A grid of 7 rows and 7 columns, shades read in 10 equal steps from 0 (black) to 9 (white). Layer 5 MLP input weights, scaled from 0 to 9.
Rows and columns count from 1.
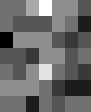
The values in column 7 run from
1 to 4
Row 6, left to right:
5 5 5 4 2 1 1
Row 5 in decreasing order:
8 5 4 4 3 3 2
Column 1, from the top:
4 4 0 3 4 5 4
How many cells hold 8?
1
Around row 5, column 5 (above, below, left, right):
5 2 8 3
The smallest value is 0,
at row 3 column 1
